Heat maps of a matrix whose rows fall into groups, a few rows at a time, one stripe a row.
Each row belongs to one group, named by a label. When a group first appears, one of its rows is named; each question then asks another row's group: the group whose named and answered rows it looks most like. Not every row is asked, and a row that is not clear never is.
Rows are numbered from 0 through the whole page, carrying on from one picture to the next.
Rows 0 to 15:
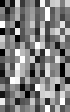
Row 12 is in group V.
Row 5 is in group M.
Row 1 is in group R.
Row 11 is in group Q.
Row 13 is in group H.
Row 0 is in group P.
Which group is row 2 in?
R
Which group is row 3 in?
M
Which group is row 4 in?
P
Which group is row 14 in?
M
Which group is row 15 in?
R
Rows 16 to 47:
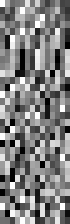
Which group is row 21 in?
Q
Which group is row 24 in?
V
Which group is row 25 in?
V
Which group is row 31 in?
M
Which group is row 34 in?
Q
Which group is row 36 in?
P
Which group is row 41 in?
P
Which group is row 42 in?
Q
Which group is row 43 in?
H
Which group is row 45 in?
M
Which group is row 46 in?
Q
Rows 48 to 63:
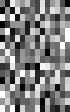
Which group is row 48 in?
Q
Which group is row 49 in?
P
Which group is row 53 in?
P
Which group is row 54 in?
M
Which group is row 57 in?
H
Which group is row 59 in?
P
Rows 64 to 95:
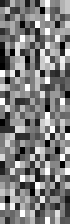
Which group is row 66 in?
R
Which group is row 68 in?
H
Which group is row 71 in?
P
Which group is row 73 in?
H
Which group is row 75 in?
R
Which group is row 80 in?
R
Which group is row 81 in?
H
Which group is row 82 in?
H
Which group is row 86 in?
M
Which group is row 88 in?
H
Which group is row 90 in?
V
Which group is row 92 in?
Q
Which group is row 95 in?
R
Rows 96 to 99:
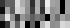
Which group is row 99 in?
H
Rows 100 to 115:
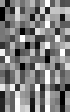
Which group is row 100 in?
R
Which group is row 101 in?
P
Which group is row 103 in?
R
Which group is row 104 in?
V
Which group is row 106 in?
H
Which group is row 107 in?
M
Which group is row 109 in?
V
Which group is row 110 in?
R
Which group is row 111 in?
R
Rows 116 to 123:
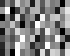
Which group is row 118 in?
P
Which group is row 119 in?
V
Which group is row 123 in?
P
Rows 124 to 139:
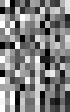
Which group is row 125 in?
P
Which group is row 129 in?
V
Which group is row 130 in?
P
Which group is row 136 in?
V
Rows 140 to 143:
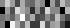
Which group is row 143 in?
Q
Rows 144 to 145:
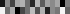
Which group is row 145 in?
M
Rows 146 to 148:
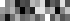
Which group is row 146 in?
M
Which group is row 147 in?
V
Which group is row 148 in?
R
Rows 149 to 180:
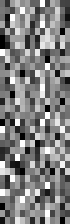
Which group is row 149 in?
Q
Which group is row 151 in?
Q
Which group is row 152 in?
Q
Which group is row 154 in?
H
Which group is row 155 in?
H
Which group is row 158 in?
R
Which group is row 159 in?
V
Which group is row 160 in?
Q
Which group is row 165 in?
R
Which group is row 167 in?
M
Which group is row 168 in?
V
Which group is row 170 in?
H
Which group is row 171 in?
P
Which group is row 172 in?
M
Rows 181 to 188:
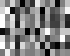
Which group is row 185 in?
H
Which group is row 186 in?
M
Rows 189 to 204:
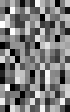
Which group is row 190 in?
Q
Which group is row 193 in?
Q
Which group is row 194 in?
V
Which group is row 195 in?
H
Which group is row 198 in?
P
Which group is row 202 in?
V
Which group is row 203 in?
M
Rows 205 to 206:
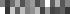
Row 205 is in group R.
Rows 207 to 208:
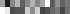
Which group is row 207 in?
R
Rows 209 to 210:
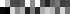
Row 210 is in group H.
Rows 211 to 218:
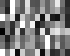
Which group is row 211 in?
Q
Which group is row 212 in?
Q
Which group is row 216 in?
R
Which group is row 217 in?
R
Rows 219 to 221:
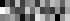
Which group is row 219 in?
P
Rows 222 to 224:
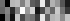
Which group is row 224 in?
P
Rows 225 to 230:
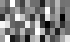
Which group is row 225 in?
Q
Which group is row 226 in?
R
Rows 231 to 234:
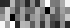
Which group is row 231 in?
H
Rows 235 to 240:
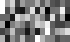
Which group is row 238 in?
R
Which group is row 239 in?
H
